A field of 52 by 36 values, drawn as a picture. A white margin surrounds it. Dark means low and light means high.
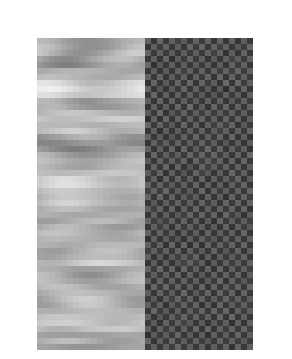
It is made of 1 by 2 panels. Panel 1,1: high, streaked across. Panel 1,2: low, checkered.
